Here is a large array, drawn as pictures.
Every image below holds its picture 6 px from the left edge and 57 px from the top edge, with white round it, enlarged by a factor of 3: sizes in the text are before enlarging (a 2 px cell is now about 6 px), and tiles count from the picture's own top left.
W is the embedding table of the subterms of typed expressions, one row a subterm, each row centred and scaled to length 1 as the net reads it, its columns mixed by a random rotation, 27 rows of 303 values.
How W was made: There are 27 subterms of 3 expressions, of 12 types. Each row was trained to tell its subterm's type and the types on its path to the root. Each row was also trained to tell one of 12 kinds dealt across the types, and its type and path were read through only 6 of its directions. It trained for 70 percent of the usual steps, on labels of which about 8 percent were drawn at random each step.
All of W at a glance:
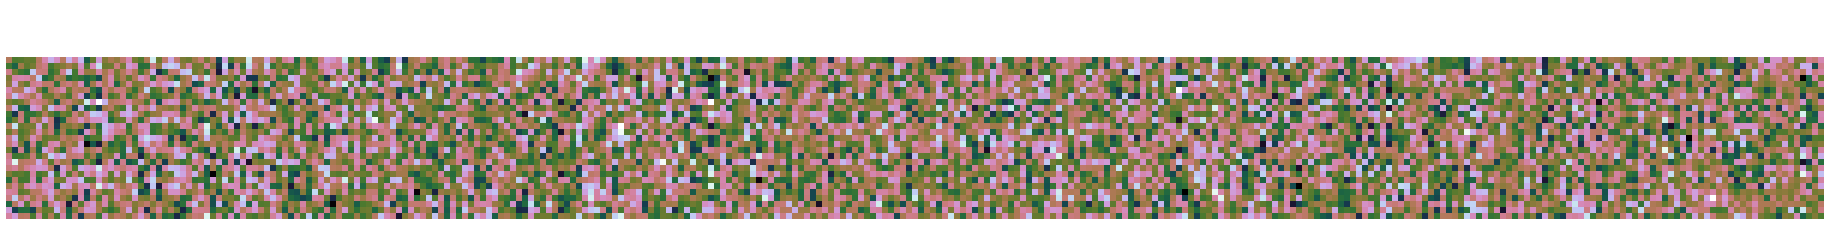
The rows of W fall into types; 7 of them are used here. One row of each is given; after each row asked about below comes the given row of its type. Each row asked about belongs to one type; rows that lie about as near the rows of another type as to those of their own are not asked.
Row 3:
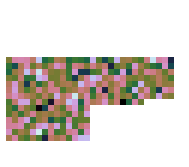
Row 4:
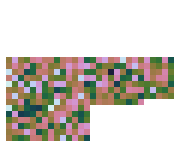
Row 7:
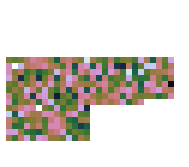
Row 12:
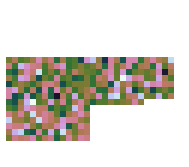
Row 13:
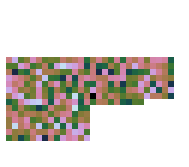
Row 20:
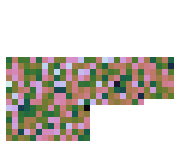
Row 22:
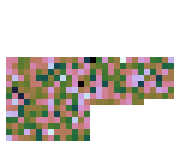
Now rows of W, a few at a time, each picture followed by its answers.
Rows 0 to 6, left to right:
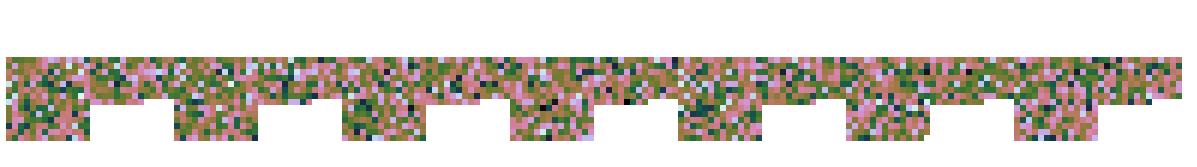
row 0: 20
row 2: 20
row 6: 3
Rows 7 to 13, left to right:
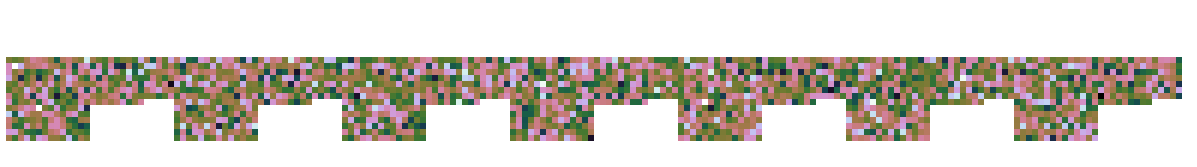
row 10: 4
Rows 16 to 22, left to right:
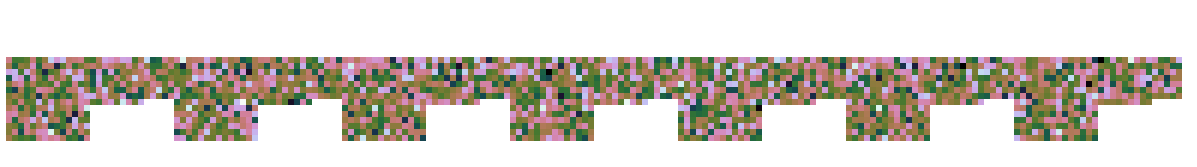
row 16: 22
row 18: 4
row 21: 4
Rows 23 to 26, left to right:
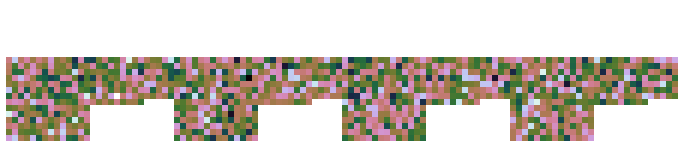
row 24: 12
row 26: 12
